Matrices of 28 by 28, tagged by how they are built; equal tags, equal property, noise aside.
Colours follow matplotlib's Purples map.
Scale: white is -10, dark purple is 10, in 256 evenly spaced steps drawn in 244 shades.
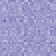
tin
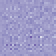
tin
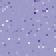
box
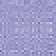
tin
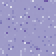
box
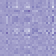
tin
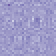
tin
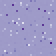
box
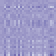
tin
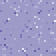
box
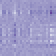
tin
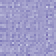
tin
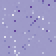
box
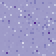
box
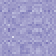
tin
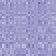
tin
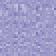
tin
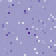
box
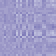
tin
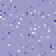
box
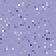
box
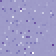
box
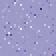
box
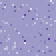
box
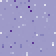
box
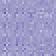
tin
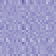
tin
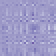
tin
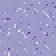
box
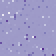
box
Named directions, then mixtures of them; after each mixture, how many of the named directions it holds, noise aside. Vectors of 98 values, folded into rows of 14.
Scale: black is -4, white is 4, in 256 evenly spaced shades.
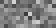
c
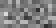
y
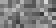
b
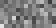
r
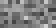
three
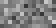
three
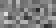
one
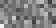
one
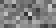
two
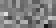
one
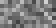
one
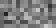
one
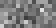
three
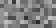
two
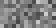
three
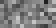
two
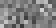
three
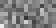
two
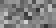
three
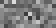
one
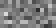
one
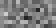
one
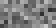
three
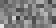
one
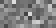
one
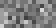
three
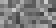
one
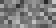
two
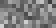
three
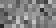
three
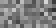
one
